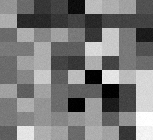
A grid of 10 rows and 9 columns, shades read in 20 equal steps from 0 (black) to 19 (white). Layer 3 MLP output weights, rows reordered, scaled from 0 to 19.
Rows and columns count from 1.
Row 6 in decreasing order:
17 16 15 14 14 10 8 7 0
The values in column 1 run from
7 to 13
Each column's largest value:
13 17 15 12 14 16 17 14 19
